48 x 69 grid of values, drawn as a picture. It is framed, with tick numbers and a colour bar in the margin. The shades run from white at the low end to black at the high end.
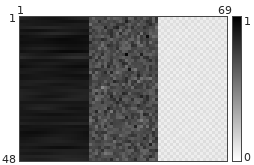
The table splits into one row of 3 panels. Panel 1,1: very high, streaked across, faint in contrast. Panel 1,2: high, fine-grained. Panel 1,3: very low, checkered, faint in contrast.
